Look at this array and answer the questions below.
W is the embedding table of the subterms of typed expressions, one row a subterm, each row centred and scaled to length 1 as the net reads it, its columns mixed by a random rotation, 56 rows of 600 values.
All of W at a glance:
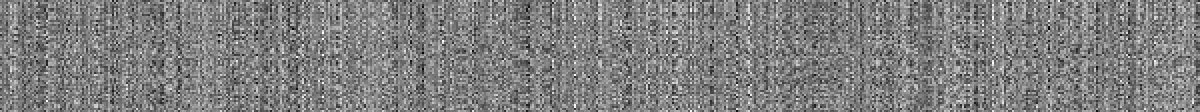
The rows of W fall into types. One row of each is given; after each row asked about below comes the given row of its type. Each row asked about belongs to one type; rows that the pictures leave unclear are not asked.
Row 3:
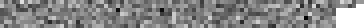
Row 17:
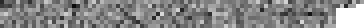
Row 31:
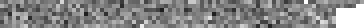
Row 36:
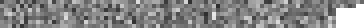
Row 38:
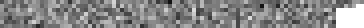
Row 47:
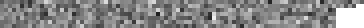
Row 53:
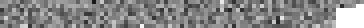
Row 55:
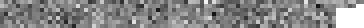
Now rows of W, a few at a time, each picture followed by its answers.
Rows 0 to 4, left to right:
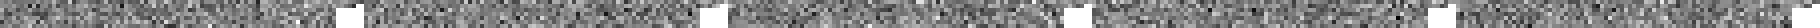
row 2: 31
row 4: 55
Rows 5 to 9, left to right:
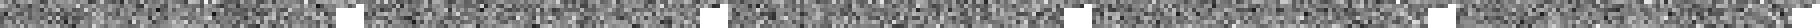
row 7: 47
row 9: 31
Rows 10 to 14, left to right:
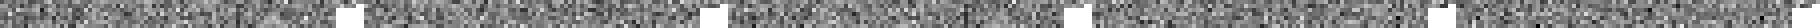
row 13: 3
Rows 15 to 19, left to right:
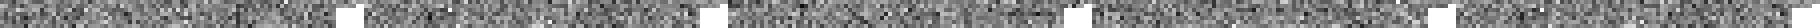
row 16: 55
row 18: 31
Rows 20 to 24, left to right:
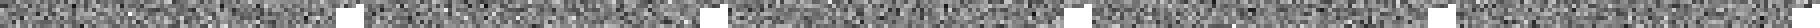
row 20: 17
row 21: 31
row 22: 53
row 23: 53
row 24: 3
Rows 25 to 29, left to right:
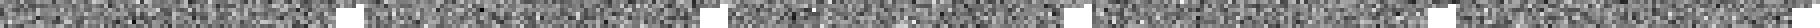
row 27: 55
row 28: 36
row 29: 38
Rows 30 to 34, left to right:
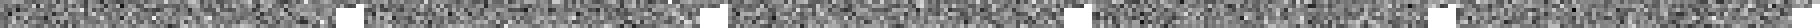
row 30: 31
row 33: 55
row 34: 3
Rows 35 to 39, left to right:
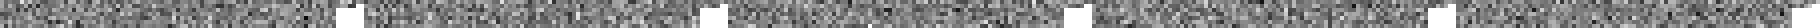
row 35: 3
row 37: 53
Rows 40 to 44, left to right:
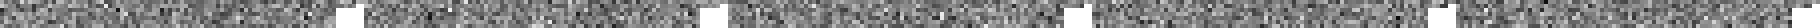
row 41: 55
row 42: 47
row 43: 3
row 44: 38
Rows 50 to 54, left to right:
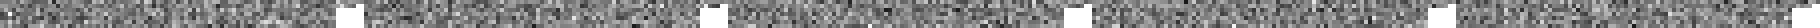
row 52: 53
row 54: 38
